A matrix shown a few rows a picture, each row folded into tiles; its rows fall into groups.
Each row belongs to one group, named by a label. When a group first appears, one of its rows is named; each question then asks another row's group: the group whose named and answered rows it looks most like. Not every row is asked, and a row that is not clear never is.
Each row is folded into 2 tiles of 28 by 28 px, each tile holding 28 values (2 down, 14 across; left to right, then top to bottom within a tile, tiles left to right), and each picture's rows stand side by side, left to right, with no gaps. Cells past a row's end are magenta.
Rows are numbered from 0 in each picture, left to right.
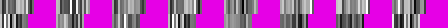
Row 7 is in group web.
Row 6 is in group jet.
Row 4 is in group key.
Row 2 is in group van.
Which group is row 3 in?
van
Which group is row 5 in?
jet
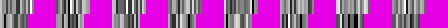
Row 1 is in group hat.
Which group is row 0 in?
key
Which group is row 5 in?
van
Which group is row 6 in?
jet
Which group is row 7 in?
jet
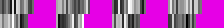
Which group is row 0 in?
van
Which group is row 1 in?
web
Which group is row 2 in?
van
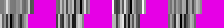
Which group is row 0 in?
web
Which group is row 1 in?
hat
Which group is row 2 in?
key
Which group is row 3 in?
hat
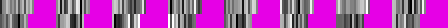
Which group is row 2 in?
web
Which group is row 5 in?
key
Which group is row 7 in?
key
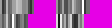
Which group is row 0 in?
van
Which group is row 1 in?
van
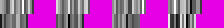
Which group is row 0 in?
jet
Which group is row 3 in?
web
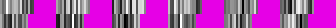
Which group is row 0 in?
web
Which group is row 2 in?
hat
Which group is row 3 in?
van
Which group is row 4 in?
hat
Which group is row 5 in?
van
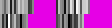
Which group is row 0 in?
van
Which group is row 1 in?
hat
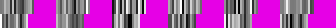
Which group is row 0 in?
web
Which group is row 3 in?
jet
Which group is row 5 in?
web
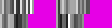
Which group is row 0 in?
key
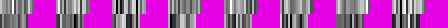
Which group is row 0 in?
jet
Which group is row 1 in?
jet
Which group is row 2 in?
key
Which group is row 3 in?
web
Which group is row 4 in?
web
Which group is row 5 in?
web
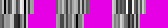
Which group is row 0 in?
key
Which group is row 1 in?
web
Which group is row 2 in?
key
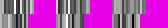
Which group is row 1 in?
key
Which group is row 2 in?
web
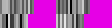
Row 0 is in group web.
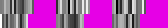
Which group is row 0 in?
web
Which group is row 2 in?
key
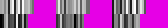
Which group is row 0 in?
jet
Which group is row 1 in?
jet
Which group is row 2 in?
hat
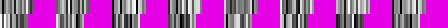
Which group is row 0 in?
van
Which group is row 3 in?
hat
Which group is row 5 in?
key
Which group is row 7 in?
hat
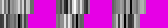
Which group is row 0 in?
jet
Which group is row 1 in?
van
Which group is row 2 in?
hat
